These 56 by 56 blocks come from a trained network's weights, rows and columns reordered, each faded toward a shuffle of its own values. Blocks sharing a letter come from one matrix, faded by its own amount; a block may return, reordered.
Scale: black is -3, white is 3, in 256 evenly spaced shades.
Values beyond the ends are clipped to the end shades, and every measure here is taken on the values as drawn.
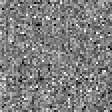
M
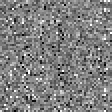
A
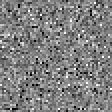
A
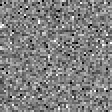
M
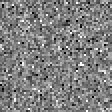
M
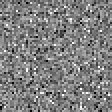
A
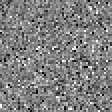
A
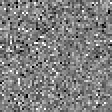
A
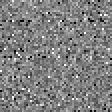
M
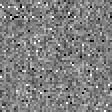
M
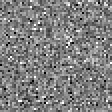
A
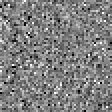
M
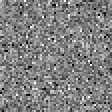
M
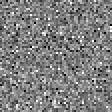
A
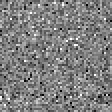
M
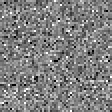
A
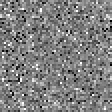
A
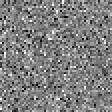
A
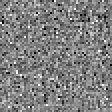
M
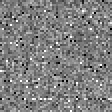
M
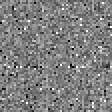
M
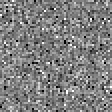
M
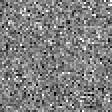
A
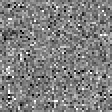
A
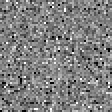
A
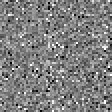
A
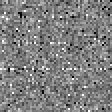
M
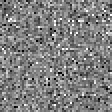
A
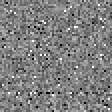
M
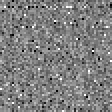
M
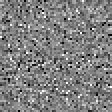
A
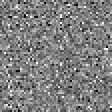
A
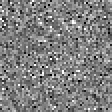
A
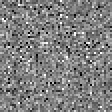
A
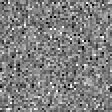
M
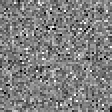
M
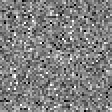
A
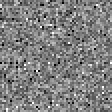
M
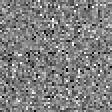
A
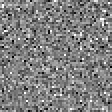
A
